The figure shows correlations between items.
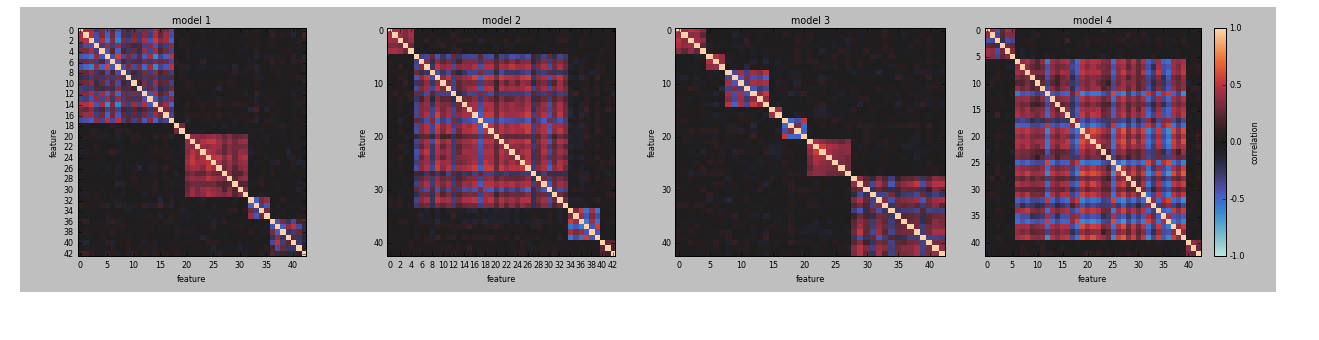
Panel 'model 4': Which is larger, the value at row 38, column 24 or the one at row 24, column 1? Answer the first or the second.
the first
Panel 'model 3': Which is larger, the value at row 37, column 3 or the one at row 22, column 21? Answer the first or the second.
the second
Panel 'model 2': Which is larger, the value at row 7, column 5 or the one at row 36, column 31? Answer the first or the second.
the second
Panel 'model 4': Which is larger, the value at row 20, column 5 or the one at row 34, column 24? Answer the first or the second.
the second
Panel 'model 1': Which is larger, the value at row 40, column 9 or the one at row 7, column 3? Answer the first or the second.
the second
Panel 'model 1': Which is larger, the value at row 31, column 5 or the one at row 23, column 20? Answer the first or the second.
the second
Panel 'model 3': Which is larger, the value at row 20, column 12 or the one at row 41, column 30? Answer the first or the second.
the second
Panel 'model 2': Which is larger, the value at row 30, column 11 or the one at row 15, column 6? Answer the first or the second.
the second
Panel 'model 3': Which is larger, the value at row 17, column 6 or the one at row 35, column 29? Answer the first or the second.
the second
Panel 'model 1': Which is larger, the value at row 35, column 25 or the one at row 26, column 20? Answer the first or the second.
the second
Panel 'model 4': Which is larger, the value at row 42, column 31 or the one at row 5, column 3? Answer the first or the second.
the second
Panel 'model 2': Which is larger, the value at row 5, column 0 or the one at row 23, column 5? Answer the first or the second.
the first
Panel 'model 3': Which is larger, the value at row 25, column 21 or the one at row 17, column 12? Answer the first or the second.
the first
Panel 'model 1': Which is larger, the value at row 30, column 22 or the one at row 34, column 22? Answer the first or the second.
the first
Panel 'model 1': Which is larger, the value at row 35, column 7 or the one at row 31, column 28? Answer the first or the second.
the second
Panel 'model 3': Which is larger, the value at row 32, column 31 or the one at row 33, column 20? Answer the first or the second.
the second
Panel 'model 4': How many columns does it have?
43
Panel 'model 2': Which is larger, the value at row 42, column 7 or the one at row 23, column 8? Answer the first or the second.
the first
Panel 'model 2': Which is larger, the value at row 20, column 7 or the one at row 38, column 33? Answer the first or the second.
the first
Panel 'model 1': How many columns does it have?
43
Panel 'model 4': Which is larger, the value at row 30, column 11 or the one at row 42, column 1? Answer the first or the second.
the first
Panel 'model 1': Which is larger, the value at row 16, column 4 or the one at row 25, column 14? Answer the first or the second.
the first
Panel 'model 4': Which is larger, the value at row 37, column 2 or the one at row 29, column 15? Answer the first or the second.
the second
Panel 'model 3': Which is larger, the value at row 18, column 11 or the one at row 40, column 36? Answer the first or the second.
the second
